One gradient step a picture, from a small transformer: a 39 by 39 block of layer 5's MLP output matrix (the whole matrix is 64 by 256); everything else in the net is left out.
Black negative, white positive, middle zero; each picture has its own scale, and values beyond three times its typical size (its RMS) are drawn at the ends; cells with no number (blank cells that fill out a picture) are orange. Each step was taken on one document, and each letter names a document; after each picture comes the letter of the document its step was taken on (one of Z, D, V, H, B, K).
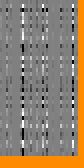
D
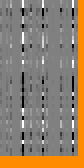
D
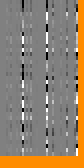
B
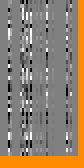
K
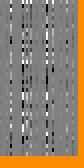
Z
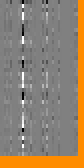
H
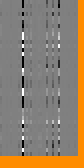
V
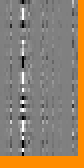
H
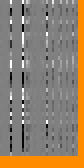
Z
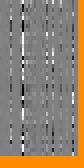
Z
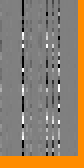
V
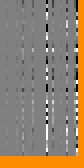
B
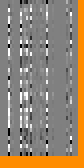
K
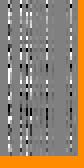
K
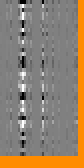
H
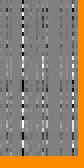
D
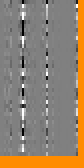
H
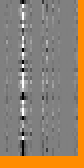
H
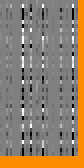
D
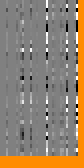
B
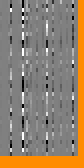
Z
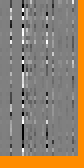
Z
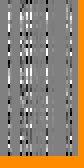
K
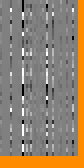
Z
